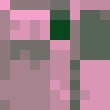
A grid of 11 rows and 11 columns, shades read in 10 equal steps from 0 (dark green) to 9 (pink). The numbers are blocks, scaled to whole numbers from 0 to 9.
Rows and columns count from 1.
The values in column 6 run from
0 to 8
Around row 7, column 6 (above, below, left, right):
7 7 6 7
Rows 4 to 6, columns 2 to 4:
8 8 7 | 4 4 4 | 4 5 4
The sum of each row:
66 64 50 51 51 50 69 71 72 72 70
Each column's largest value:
9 9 9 9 9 8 8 8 8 8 8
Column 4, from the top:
5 9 7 7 4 4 5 6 6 6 6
